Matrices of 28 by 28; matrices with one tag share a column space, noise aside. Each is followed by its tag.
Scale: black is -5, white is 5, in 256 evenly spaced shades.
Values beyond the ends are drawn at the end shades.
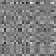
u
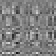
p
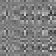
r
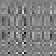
p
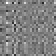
u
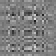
r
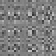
r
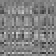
p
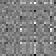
u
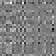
u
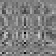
p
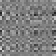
r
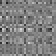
u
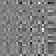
u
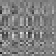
p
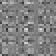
u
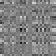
u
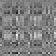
p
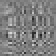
p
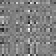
u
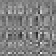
p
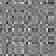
u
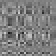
p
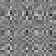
r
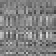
p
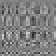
p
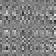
r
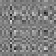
r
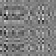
r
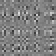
r
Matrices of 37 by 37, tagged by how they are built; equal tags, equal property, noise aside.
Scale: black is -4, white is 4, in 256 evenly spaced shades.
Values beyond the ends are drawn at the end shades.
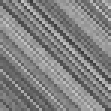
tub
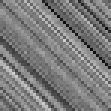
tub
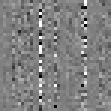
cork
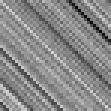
tub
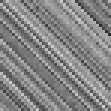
tub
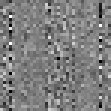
cork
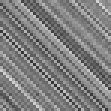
tub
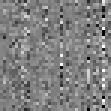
cork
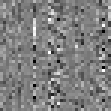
cork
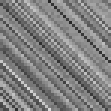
tub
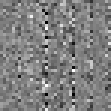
cork
